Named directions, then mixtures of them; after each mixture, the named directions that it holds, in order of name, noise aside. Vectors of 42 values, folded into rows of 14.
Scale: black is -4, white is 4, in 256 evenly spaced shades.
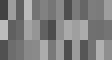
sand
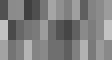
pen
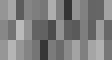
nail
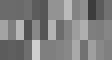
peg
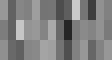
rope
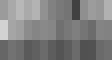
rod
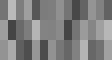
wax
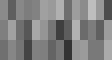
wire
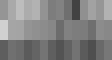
rod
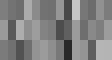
rope, sand, wire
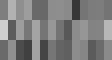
peg, rod, wax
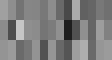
nail, rope, wax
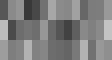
pen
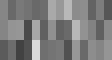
peg, wire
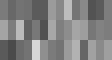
peg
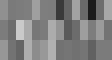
rope, wire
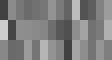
pen, rope, sand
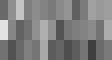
nail, pen, rod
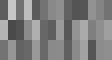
sand, wax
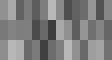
nail, rope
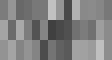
nail, pen, wire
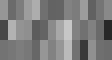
pen, wax, wire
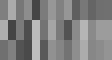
peg, wax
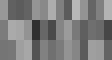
nail, wax
